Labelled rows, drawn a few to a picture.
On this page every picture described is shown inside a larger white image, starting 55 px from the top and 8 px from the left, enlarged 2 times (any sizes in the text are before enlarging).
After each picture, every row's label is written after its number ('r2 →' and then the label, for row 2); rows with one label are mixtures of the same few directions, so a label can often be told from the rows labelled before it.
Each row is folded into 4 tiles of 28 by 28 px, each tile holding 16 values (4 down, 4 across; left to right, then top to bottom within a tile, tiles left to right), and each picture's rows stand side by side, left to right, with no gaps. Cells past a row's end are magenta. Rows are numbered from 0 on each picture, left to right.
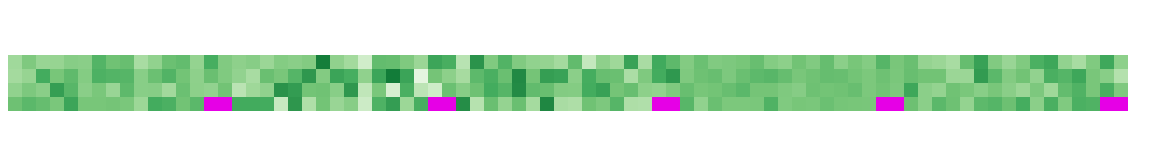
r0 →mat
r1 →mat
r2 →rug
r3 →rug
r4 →rug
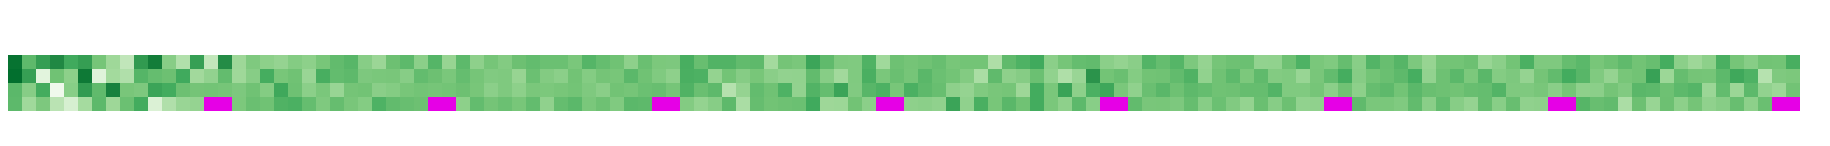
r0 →mat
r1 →mat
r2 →rug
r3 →mat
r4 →mat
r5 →rug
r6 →rug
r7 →mat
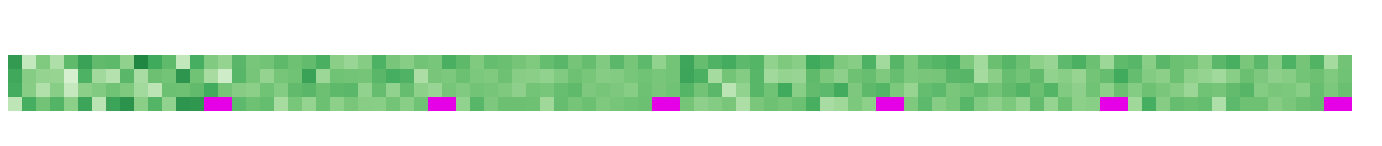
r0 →rug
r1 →mat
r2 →rug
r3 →mat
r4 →rug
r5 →rug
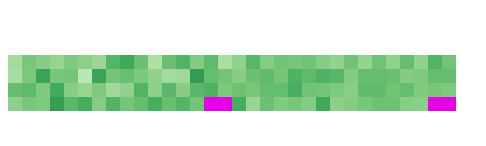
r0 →mat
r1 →rug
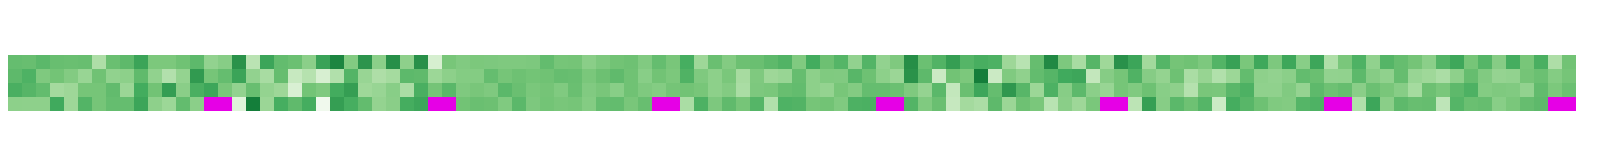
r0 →mat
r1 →rug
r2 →mat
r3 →rug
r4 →mat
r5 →rug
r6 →rug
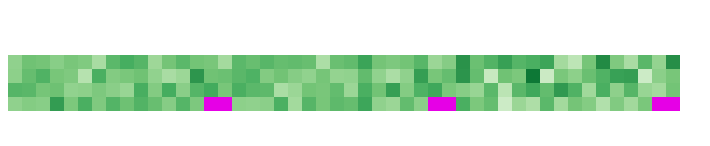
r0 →mat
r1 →mat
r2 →mat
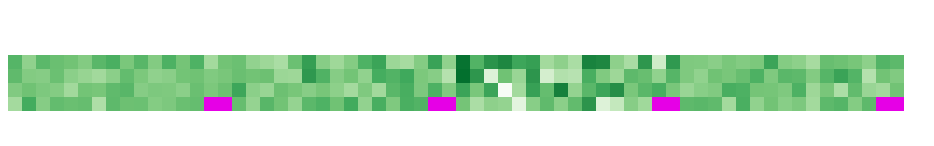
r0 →rug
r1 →rug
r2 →mat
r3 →mat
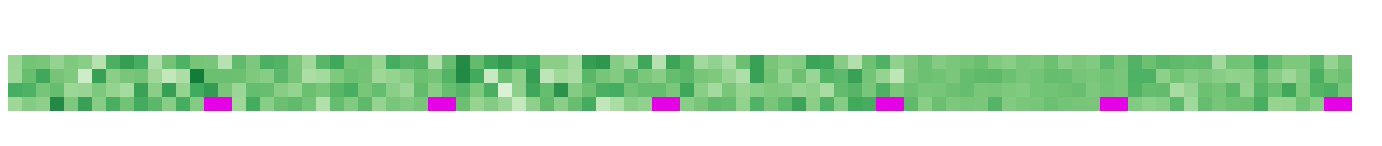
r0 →mat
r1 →rug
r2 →mat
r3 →rug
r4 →rug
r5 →mat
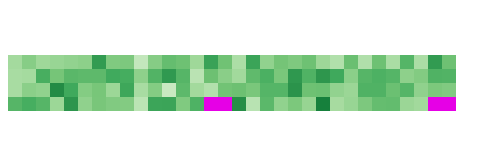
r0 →mat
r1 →rug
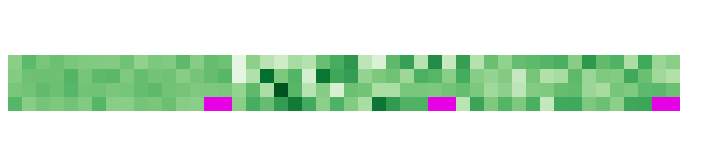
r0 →rug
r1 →mat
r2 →rug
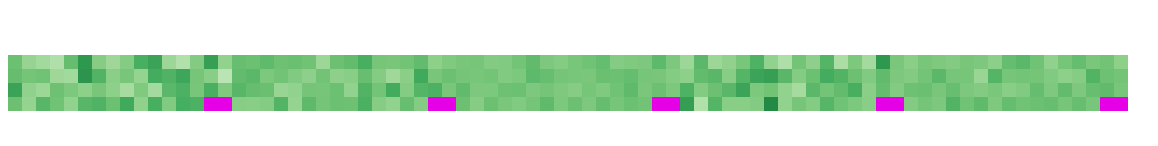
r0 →rug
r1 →mat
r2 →rug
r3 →rug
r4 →mat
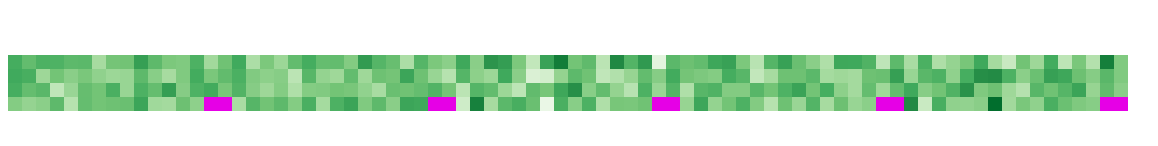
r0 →mat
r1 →rug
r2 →rug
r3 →rug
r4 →rug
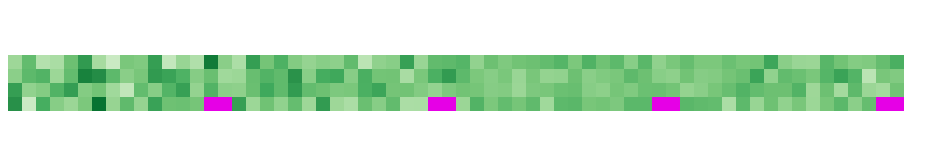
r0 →rug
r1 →rug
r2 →rug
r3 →mat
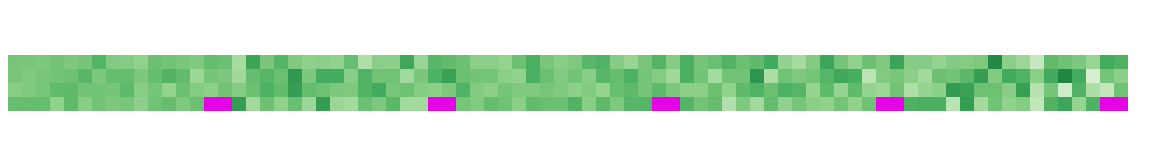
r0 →mat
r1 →rug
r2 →rug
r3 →mat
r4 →mat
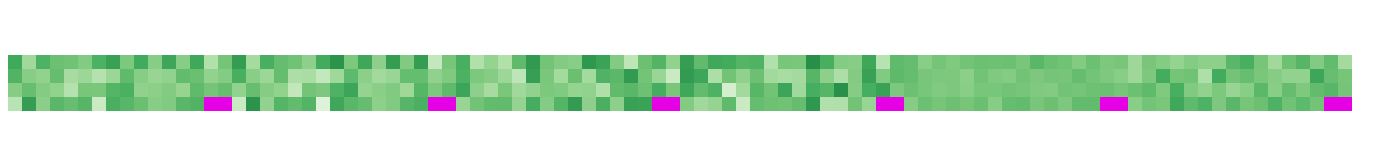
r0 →rug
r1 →rug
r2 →rug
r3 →mat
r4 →rug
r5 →mat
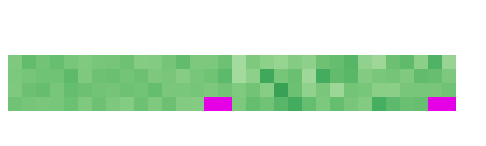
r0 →rug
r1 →mat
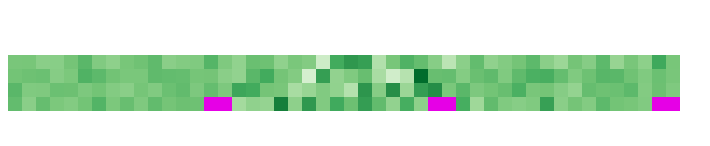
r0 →rug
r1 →mat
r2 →rug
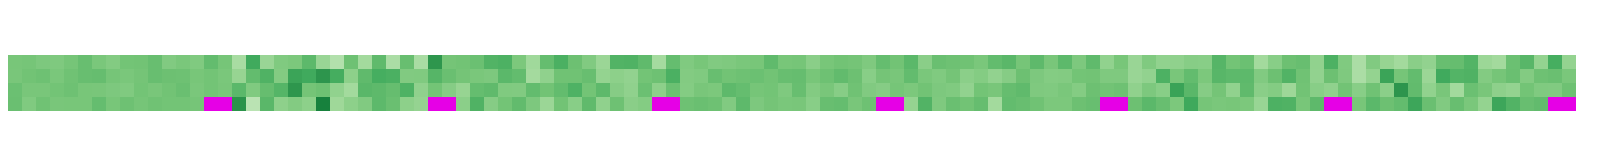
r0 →rug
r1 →rug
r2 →rug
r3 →mat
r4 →rug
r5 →mat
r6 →mat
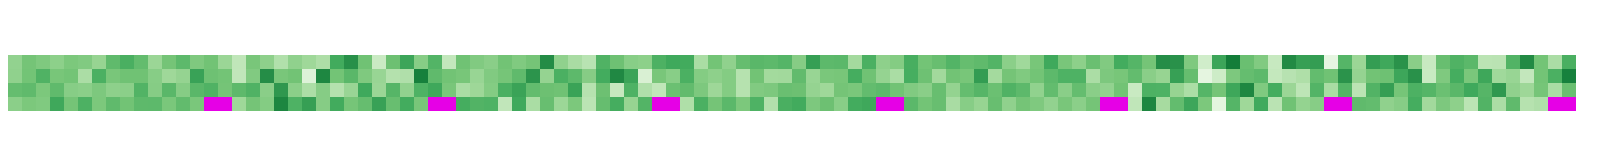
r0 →mat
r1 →mat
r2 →mat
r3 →rug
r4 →mat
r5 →rug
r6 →rug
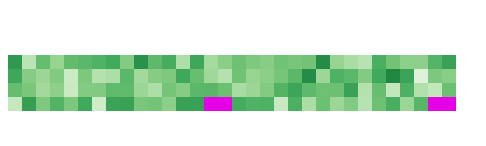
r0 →rug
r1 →mat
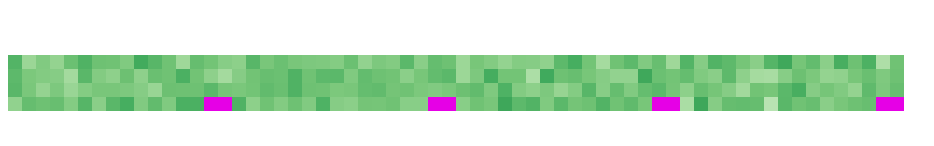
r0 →rug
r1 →rug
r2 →mat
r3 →rug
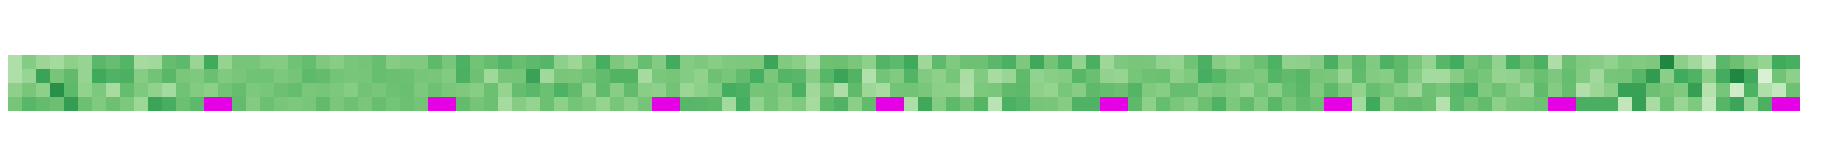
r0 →mat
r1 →rug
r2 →mat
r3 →mat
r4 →rug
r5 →rug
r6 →rug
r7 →mat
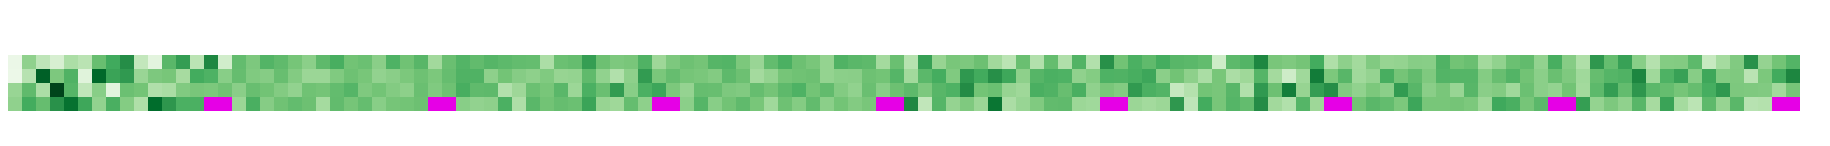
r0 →mat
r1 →rug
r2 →mat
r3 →rug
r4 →rug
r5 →mat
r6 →mat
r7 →rug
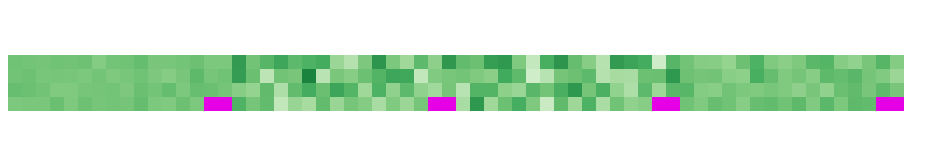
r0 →mat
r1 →mat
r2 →rug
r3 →rug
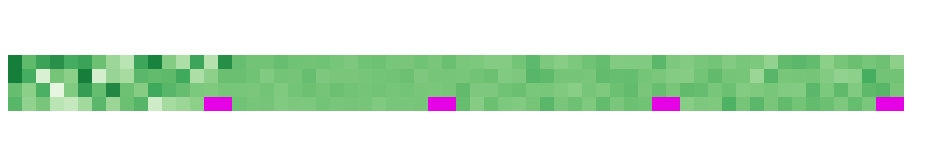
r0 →mat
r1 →mat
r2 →rug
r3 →mat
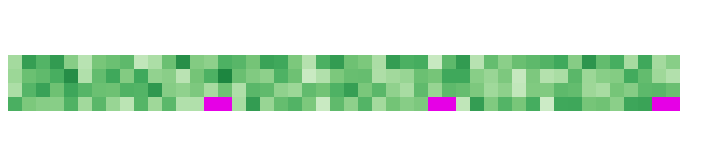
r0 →rug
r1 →rug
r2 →rug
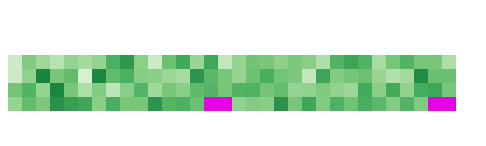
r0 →mat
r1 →mat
